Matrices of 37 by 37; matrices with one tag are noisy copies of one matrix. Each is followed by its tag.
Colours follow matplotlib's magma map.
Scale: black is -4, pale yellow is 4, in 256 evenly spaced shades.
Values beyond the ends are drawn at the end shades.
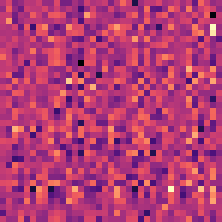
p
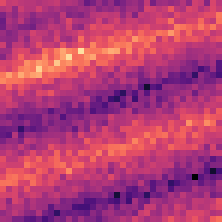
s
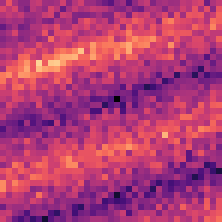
s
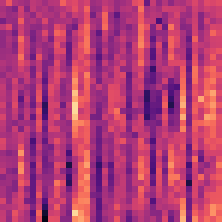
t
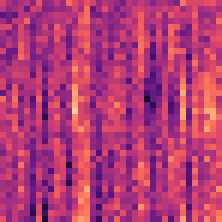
t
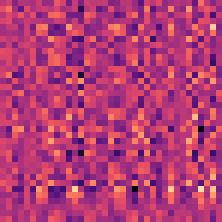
p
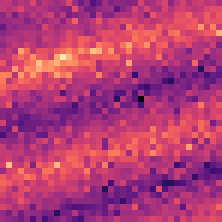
s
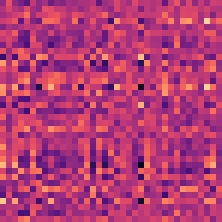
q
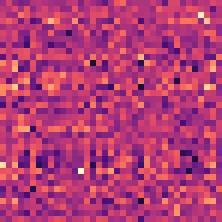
q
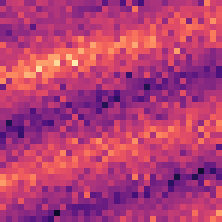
s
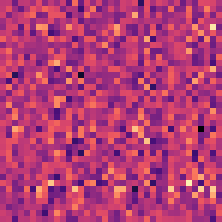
p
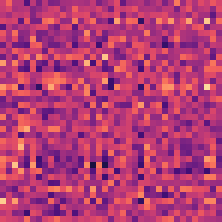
q
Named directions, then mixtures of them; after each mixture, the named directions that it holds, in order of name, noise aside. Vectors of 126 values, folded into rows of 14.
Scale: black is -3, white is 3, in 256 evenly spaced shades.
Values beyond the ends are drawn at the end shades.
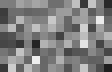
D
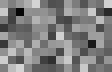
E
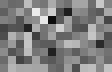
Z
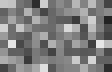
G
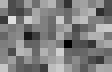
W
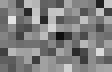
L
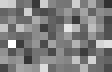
G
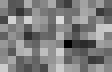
W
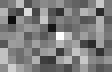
E, L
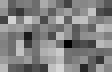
W, Z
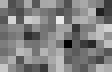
W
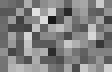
Z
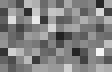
L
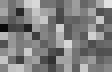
E, Z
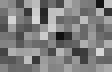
L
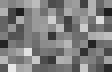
D, E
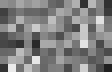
D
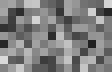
E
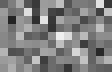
L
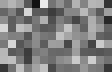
G, L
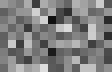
G, Z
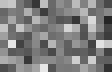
G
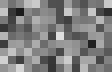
E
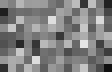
D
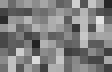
D, W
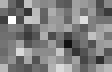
L, W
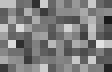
G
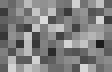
D, Z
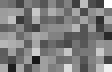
D, L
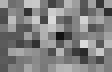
D, L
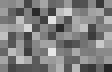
Z
